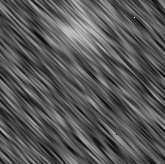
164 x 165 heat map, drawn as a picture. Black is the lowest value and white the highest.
Mirror symmetry: none. Bumps: one, in the top middle. Lone odd cells: 2, 1 higher and 1 lower than their neighbours. Grain: diagonal, down to the right. Ninth with the highest average: top middle. Odd rows or columns: none.
